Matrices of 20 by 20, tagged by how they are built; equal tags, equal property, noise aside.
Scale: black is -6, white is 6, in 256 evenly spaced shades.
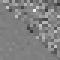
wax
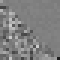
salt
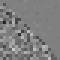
salt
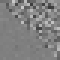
wax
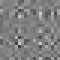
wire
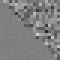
wax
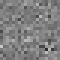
wire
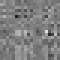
wire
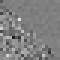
salt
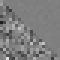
salt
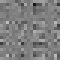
wire
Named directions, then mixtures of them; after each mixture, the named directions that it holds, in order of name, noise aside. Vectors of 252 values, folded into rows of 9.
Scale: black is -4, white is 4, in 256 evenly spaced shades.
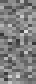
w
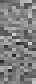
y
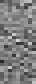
y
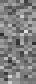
w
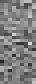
y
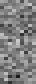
w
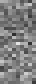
w, y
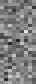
w, y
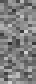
w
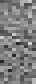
y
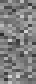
w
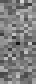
w, y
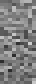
y
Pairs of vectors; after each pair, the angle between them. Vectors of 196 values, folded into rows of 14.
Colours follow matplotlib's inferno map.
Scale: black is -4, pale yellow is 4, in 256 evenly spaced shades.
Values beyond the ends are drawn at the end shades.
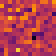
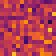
partly opposed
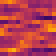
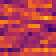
nearly opposite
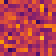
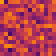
nearly parallel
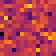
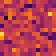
nearly opposite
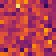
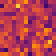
nearly parallel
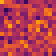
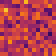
nearly opposite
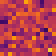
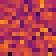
nearly opposite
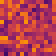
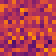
orthogonal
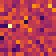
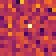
partly aligned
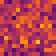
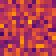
orthogonal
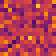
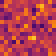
partly aligned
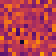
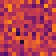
nearly parallel
